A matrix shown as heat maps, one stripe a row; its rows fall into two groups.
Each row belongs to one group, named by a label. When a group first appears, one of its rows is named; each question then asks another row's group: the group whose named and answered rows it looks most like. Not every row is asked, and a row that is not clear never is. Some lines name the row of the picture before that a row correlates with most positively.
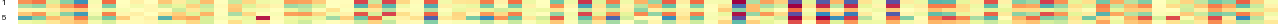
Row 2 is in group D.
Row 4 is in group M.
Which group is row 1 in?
M
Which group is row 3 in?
D
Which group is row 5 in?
D
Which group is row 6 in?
D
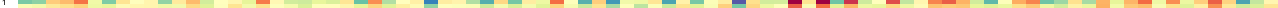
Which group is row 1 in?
D
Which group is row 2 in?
D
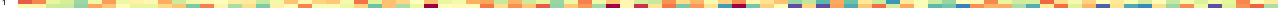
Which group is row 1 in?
M
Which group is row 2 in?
M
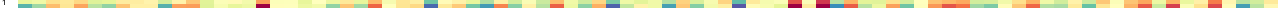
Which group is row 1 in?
D
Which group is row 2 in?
D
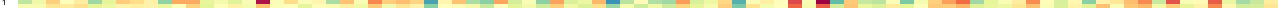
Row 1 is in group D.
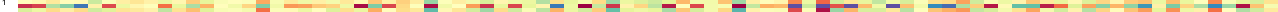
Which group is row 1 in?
D
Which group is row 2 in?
M
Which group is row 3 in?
D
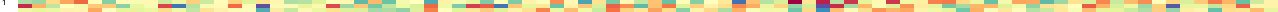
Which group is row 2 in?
M
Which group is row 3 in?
M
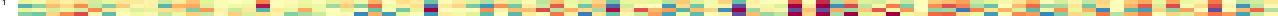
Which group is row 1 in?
D
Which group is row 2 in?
D
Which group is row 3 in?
M
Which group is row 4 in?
D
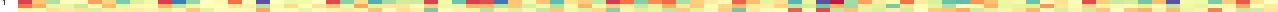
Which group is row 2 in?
M
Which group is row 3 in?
D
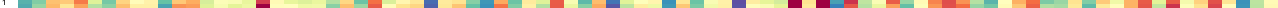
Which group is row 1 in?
D
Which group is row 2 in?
D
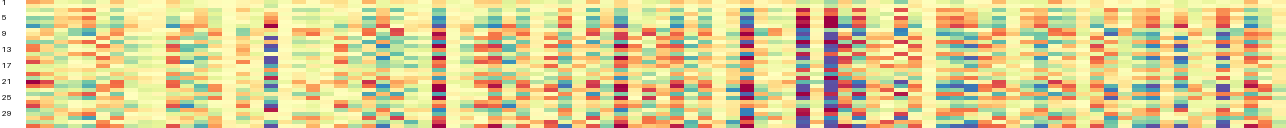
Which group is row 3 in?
D
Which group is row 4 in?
D
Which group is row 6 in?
D
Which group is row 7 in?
D
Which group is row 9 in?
M
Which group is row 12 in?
M
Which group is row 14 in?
D
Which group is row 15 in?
M
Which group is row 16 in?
M
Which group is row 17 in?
M
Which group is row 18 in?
D
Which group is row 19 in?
M
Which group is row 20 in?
D
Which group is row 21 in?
M
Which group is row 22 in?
M
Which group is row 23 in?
M
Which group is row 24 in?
D
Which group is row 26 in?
M
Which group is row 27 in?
M
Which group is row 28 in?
D
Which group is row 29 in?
D
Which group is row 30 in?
M
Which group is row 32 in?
M
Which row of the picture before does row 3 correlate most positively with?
1
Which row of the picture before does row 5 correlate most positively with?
1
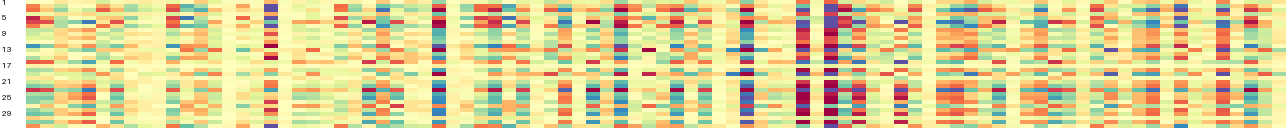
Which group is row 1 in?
D
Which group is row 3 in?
M
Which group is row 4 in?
D
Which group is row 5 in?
M
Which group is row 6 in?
M
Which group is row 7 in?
M
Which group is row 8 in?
D
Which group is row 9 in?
D
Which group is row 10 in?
D
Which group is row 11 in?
D
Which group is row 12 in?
D
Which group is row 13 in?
M
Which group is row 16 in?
M
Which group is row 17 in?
M
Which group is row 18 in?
D
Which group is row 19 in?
M
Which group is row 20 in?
M
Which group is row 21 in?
D
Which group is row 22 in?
D
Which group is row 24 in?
D
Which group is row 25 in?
D
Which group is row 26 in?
D
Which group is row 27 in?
M
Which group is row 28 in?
D
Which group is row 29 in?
D
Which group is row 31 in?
D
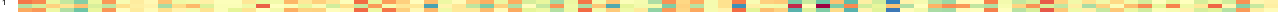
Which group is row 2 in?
D
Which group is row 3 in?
M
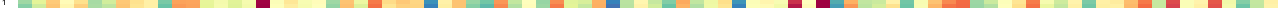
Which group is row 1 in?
D
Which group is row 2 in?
D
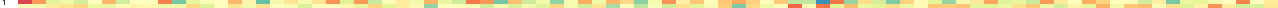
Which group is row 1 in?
M
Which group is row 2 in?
D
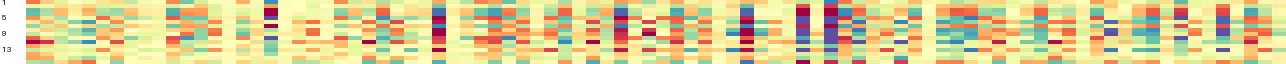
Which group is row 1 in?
M
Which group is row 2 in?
D
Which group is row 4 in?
D
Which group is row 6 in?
M
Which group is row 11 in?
M
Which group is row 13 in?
M
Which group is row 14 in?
M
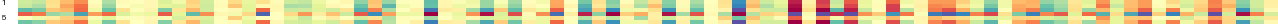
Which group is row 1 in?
D
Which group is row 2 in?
D
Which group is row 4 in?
M
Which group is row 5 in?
D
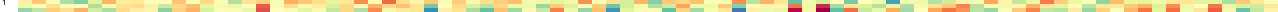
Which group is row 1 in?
M
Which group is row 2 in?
D
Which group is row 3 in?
D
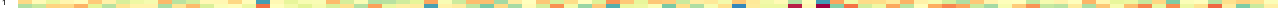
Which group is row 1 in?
M
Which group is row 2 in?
D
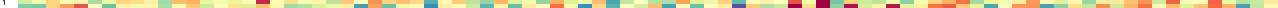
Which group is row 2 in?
D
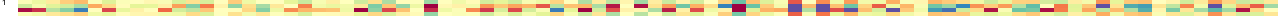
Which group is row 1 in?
D
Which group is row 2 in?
M
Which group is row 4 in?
D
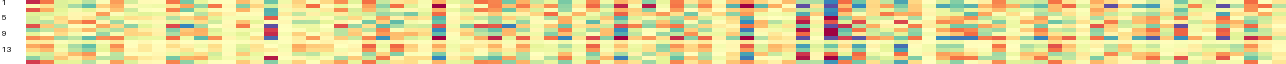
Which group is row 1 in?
M
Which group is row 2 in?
M
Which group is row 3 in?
M
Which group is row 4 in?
M
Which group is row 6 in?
D
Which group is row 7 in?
M
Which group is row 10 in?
M
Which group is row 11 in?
M
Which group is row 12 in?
M
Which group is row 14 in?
D
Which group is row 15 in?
D
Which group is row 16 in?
M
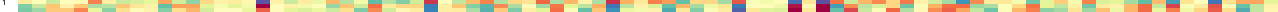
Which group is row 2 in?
D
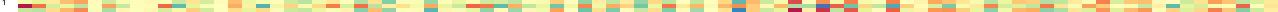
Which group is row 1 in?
D
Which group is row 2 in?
M
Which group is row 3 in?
D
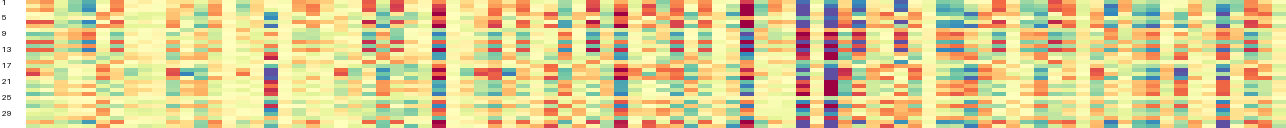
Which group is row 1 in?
M
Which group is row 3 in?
M
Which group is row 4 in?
M
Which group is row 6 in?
M
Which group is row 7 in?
M
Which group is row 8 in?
D
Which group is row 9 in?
D
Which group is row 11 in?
M
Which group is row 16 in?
M
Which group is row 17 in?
M
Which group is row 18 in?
M
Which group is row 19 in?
M
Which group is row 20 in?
M
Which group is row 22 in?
D
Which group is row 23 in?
D
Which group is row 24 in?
D
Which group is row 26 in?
M
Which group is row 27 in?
D
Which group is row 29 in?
M
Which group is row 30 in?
D
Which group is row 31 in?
M
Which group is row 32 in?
M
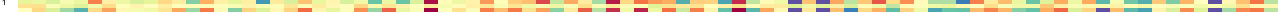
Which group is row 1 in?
M
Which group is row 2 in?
M
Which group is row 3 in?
M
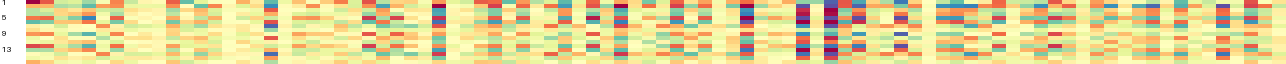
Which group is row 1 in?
M
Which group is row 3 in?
D
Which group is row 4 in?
D
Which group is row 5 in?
M
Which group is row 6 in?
D
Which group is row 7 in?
M
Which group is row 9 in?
M
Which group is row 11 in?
D
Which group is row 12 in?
M
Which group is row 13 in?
D
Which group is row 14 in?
M
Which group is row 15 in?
D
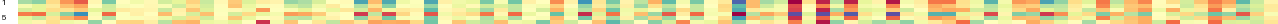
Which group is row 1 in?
D
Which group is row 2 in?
D
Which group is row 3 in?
D
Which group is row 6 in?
D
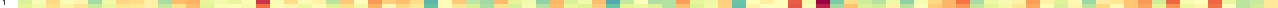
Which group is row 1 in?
D
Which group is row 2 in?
D
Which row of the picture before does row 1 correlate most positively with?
6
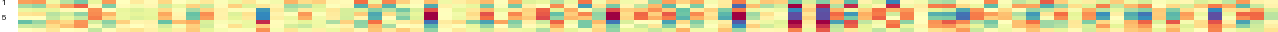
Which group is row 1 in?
M
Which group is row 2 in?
D
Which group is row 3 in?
M
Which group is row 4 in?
M
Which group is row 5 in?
M
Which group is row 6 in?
D
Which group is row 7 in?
D
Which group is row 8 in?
D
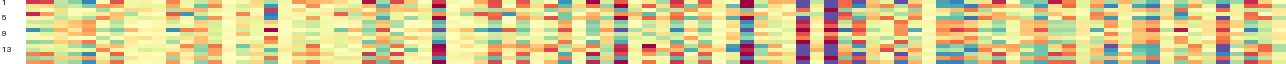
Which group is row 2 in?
M
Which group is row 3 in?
D
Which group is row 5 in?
M
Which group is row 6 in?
D
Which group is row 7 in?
D
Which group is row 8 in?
D
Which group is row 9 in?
D
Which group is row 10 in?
D
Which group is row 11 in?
D
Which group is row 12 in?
M
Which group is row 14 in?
M
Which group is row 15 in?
D
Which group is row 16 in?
M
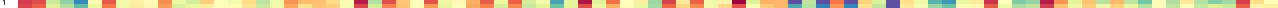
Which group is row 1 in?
M
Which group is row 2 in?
M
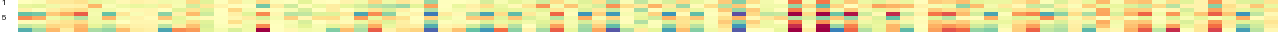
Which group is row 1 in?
D
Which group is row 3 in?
D
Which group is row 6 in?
D
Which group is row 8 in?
D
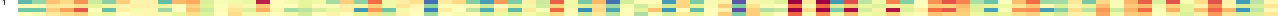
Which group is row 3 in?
D
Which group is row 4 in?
D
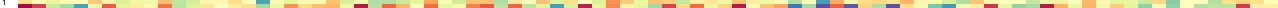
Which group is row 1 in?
M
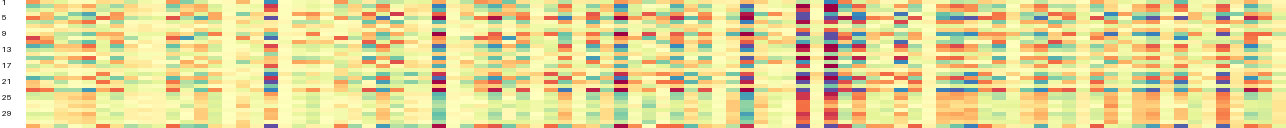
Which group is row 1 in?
M
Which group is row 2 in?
D
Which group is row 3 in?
D
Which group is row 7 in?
M
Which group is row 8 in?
D
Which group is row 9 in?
M
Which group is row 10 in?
M
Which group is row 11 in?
M
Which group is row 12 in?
D
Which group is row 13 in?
D
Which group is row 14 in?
M
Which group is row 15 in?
D
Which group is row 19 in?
M
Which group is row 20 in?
D
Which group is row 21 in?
M
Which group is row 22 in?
M
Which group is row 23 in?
M
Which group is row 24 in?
D
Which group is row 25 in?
D
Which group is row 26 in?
D
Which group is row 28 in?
D
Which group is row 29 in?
D
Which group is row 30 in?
D
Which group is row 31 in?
D
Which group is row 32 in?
M
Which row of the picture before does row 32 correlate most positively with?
1
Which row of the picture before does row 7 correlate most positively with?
2
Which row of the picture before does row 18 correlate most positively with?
1
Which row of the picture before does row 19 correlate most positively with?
1
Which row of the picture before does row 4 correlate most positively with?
2
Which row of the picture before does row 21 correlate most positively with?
1
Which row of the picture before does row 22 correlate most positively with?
1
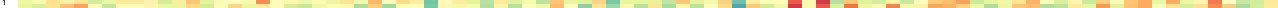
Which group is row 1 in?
D
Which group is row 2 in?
D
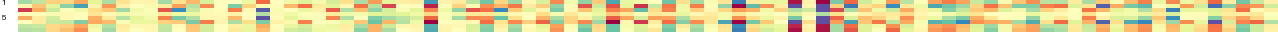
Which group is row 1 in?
D
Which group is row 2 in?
M
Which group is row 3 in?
M
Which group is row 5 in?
M
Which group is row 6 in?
M
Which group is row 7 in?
D
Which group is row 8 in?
D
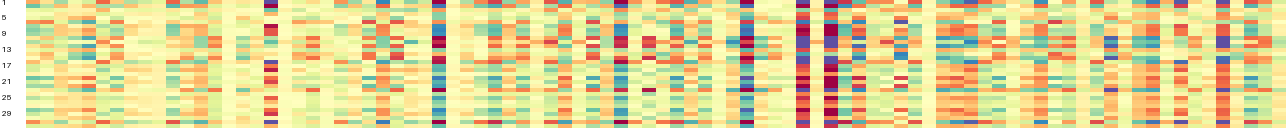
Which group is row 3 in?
M
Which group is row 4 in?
D
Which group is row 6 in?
M
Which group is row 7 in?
D
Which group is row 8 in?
D
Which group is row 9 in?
D
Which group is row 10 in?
M
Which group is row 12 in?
M
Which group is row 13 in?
D
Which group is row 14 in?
M
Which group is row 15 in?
M
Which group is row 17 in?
D
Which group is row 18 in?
D
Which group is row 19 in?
D
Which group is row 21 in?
D
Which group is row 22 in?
D
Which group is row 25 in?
D
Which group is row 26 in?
D
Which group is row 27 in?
D
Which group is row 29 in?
D
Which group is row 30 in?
D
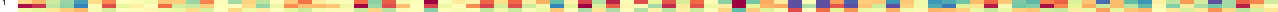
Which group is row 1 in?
M
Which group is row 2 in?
M
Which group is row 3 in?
D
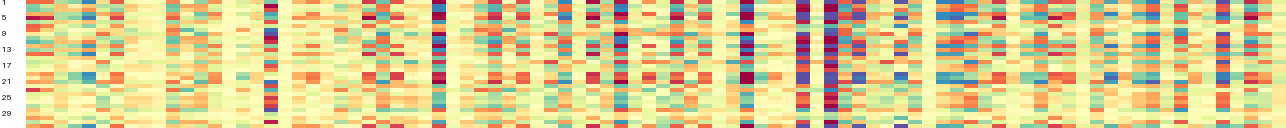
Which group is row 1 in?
M
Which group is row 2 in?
D
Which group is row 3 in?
D
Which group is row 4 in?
M
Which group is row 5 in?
M
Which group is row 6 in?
D
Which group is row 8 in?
M
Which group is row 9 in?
M
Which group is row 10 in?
D
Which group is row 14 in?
M
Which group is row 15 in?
D
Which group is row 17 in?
D
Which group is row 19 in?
M
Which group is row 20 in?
M
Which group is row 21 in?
M
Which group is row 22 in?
D
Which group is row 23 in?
M
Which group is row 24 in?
D
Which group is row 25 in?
D
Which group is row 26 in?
D
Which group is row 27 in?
D
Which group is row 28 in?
M
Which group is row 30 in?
M
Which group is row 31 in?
D
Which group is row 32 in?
M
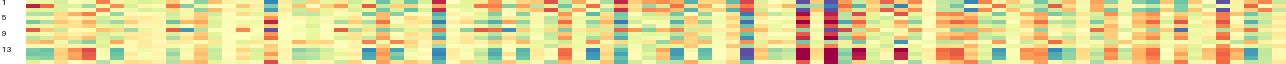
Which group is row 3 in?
M
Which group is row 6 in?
D
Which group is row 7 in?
D
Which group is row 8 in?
M
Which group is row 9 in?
D
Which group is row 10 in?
D
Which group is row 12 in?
D
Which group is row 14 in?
D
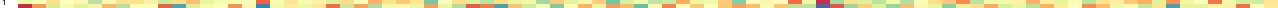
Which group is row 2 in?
M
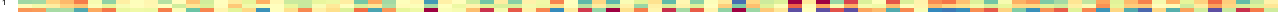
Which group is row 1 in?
D
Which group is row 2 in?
D
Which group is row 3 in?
M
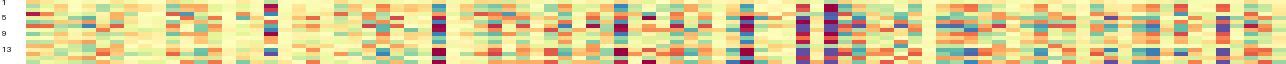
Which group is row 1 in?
M
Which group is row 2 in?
D
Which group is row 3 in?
D
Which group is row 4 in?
M
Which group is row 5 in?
M
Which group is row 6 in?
D
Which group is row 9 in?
D
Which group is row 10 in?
D
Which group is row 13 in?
M
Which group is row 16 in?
M
